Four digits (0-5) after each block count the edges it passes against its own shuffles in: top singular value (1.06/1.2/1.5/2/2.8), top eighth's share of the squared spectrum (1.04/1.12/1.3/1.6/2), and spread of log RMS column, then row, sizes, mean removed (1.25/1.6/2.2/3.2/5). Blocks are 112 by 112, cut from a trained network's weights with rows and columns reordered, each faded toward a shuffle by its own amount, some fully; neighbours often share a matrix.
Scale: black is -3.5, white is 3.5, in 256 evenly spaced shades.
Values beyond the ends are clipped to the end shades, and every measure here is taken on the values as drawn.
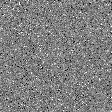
0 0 0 0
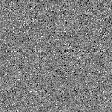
3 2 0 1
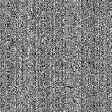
4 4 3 2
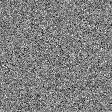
0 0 0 0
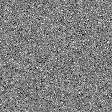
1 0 0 0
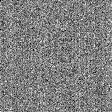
3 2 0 0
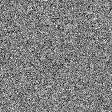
0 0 0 0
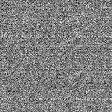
4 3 1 2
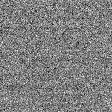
2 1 0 0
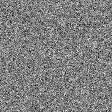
0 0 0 0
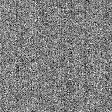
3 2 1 0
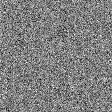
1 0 0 0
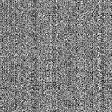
4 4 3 2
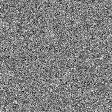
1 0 0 0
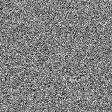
3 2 0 0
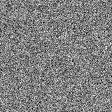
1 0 0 0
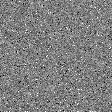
1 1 0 0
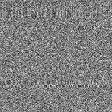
4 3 0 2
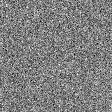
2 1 0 0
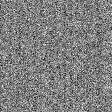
2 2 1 0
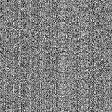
4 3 2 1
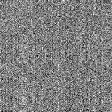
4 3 1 1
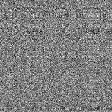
4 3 0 2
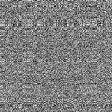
5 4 1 3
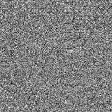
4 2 0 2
